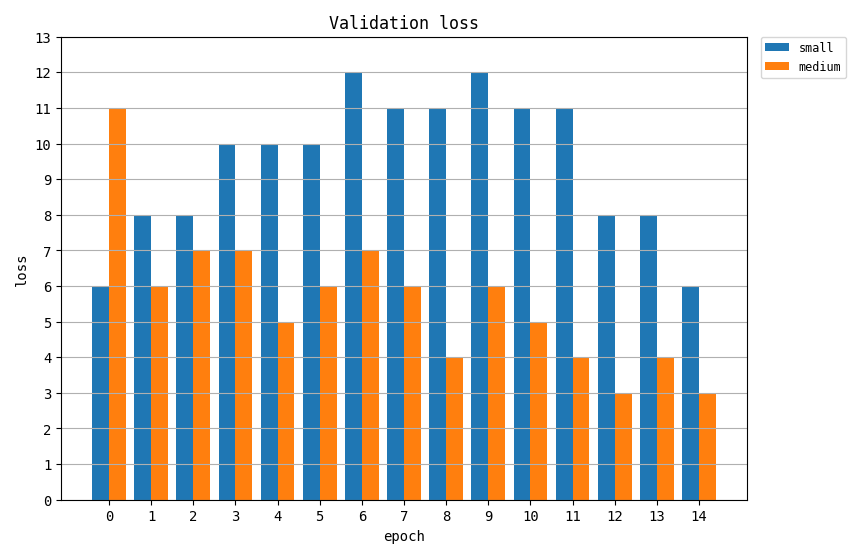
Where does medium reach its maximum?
0
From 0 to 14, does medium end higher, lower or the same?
lower
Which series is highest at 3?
small
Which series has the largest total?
small
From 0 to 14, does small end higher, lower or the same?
the same
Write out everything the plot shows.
Title: Validation loss
x-axis: epoch, ticks 0 1 2 3 4 5 6 7 8 9 10 11 12 13 14
y-axis: loss, ticks 0 1 2 3 4 5 6 7 8 9 10 11 12 13
Legend: small, medium
Values:
small: 6 8 8 10 10 10 12 11 11 12 11 11 8 8 6
medium: 11 6 7 7 5 6 7 6 4 6 5 4 3 4 3
